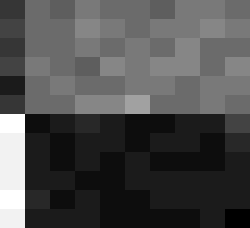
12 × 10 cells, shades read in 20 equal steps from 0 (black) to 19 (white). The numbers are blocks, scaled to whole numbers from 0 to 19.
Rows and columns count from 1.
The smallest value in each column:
2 1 1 1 1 1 1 1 1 0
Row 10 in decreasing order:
18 2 2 2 2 2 2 2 1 1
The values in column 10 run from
0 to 10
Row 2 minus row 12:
-13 6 6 8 8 7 8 8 8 9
